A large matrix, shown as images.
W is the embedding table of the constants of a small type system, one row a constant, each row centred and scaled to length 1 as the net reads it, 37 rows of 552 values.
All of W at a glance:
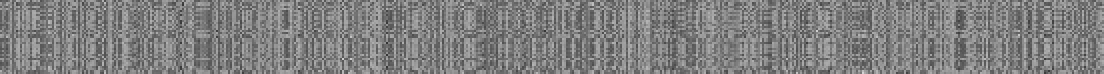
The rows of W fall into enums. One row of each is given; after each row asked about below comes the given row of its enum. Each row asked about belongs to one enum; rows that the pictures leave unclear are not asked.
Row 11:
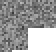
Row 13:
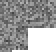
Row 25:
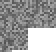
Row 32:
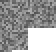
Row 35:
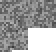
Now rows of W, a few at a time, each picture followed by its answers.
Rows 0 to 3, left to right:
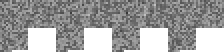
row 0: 32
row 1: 35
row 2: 35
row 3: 25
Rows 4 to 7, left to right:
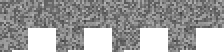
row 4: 35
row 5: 13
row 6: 25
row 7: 13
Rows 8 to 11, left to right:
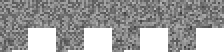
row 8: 25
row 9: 25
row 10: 13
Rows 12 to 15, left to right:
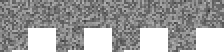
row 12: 32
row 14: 25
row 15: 35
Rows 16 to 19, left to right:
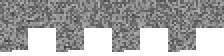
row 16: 13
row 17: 35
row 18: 35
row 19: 32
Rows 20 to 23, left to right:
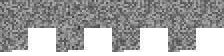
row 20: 32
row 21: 11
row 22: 25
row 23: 25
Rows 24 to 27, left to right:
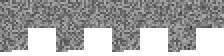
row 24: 32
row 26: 32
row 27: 11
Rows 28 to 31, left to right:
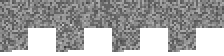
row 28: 32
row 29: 35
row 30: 25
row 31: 32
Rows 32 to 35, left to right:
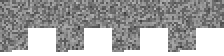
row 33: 11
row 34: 13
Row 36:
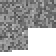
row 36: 35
